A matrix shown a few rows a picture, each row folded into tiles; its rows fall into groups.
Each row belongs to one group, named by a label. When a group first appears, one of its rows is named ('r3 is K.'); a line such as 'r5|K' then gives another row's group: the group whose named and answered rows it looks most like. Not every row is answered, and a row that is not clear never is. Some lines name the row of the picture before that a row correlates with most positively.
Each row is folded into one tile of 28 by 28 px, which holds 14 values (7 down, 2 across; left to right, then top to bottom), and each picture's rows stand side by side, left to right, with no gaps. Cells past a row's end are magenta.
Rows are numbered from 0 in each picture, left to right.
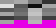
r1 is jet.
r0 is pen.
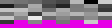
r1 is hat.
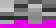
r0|pen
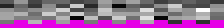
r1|jet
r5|jet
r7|jet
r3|jet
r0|jet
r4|jet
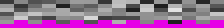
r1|jet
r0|hat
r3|jet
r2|jet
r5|hat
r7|hat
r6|hat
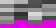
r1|jet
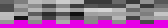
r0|jet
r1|pen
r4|jet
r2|pen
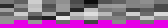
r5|hat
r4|hat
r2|hat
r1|pen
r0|jet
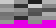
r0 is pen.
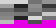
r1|hat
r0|pen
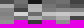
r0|hat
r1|hat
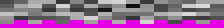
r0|jet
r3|hat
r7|pen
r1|pen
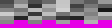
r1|jet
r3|hat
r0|jet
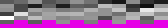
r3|jet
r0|hat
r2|jet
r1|jet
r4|hat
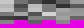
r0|pen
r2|jet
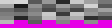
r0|pen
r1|hat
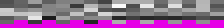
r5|pen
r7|pen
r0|jet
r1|jet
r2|hat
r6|pen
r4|pen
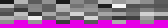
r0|hat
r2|hat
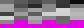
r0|hat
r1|jet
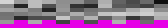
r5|jet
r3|jet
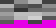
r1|jet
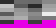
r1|jet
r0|hat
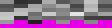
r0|jet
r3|pen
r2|hat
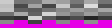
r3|pen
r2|pen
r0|pen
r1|hat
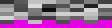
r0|hat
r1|pen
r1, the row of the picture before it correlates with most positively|0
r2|jet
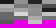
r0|hat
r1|hat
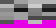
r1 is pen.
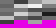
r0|jet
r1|pen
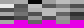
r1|hat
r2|pen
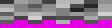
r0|hat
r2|pen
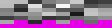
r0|pen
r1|hat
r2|pen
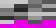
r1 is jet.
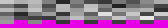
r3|hat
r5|hat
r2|hat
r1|pen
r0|pen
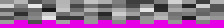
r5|hat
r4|jet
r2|pen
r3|pen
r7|hat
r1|hat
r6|pen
